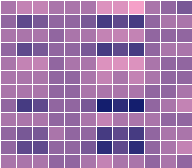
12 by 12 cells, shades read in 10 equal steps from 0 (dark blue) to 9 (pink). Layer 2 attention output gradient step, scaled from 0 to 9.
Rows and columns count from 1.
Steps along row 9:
same same down same up up down same same down same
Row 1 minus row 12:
0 1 1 1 1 0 1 2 3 1 -1 -1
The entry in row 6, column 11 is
5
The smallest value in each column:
5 2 3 5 5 4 0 1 0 5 5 4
